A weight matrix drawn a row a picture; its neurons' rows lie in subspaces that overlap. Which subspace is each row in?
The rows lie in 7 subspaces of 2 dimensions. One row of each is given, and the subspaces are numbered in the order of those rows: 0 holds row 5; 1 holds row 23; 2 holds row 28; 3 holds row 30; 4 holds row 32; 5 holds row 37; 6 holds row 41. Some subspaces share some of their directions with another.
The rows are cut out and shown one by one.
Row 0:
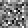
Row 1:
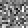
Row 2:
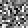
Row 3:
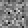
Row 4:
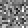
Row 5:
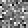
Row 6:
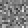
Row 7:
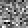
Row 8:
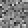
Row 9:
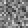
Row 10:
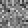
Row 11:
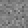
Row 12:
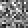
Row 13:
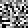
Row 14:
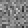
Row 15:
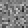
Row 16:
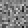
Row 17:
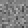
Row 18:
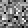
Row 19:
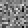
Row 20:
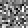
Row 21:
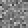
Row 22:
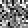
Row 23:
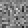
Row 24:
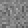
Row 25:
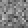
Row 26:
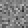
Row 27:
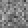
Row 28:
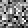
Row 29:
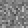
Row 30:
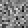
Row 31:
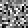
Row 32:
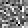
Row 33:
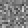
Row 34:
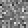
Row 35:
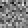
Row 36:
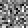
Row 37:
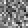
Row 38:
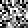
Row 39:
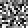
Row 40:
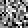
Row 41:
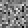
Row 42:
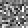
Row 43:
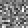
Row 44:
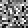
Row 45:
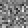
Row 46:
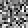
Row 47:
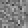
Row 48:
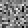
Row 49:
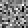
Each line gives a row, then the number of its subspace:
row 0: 6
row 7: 6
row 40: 5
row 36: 4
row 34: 0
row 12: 1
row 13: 6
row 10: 3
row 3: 6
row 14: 1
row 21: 0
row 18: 2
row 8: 0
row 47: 4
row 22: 3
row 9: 5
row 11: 6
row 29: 5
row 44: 2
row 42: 4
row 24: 1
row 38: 3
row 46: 5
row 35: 1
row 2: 3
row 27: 2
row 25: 2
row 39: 0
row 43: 6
